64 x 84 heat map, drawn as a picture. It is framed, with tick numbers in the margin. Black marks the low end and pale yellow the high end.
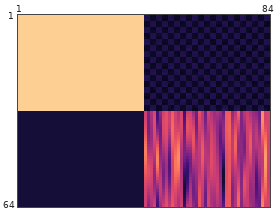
It is made of 2 by 2 panels. Panel 1,1: very high, flat. Panel 1,2: very low, checkered, faint in contrast. Panel 2,1: very low, flat. Panel 2,2: middling, streaked downward, strong in contrast.
